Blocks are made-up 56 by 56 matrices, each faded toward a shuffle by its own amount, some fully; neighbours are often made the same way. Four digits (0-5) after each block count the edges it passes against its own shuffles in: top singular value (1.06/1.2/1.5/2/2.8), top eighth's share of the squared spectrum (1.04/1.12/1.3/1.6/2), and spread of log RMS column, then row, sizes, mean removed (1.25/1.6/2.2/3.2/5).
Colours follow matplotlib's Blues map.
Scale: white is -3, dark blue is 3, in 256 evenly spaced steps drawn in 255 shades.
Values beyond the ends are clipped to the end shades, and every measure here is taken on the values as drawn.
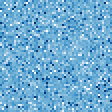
0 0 0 0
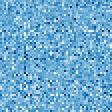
1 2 1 2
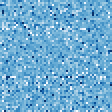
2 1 0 1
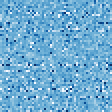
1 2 2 2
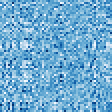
4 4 2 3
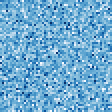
2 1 0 0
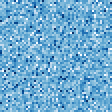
0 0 0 0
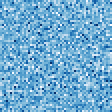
2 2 0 0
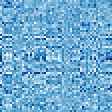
4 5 3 3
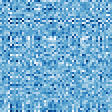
4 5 3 3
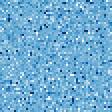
0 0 0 0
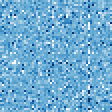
2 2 2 2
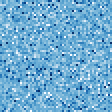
0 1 0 0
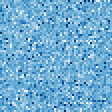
0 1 0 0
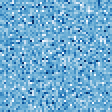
1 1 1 1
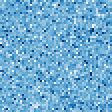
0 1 0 0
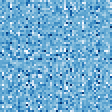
1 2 3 2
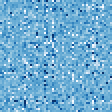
2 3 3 2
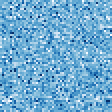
2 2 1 1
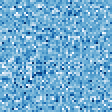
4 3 1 2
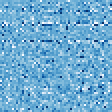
4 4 1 2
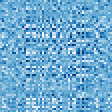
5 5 3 3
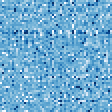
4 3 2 2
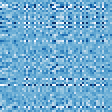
5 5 3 4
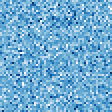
3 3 0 1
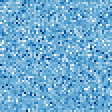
1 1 0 0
